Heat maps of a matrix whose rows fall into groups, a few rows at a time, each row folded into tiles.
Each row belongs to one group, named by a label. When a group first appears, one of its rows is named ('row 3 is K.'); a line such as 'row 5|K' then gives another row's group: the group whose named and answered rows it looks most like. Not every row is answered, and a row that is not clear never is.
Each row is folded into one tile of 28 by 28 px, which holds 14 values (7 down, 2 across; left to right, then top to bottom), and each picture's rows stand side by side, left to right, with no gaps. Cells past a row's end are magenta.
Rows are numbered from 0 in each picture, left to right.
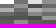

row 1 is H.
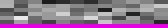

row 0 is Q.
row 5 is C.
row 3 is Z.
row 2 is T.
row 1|C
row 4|H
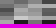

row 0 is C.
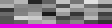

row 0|Q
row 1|T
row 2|H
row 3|H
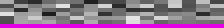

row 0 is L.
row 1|T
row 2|Q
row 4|Z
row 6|Q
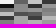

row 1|L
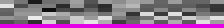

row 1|Z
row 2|Z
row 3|Z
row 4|H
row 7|Z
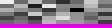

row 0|H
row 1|L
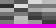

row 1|H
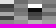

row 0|L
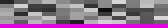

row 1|Z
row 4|L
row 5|Q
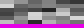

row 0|Q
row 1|Z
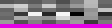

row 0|C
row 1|T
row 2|T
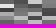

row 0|Q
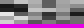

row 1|H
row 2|H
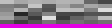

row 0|H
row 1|Q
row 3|C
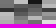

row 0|Z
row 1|Z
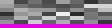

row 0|C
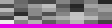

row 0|L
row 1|C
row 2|Z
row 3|C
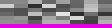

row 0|Q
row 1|L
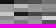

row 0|T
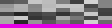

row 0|C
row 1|H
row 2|C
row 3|L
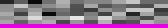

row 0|T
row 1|T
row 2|Q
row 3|Q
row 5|L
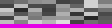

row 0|L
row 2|T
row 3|H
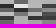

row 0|L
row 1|H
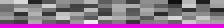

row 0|H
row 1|T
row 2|Z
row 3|L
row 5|H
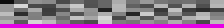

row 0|T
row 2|C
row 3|Z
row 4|H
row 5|L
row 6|L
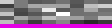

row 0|L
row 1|C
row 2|T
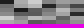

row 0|Z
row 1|Q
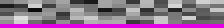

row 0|Z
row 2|C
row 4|C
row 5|Q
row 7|H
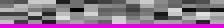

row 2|Z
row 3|T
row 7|Z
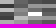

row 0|L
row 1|T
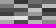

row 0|C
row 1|L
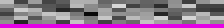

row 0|C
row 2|Z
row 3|C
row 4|Q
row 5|T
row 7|Z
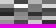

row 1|C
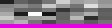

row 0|T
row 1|T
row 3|H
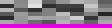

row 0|L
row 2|Z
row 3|H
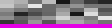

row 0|H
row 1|Q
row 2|T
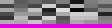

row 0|L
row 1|L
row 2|L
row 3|T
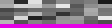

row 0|C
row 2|Q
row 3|C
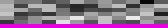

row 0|H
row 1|C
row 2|Z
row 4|Q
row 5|T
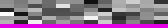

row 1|L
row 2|Q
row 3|Z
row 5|C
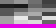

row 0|Z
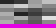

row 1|Q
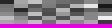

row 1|L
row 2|L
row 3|Q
